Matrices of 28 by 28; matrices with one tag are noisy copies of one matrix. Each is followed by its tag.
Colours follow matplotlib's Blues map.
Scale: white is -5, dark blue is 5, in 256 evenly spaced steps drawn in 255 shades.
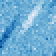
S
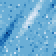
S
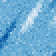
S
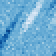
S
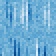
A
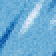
S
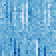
A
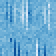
A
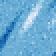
S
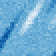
S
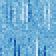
A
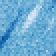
S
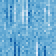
A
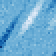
S
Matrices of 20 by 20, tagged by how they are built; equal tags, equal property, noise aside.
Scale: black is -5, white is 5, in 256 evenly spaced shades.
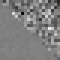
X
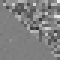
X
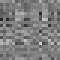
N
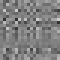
N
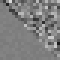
X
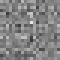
N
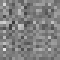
N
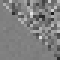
X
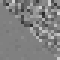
X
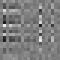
N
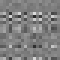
N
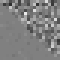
X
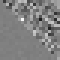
X
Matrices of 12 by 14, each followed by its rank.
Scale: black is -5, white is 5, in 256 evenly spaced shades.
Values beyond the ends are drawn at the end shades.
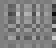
one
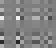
one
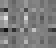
two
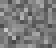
full rank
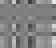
one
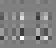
one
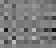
two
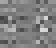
two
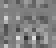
two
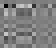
one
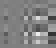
one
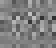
two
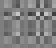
one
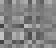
two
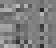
two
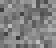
full rank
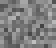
full rank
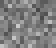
full rank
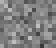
full rank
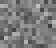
full rank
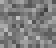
full rank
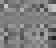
two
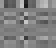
one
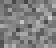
full rank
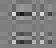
one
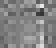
two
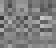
two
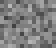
full rank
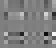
one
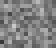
full rank
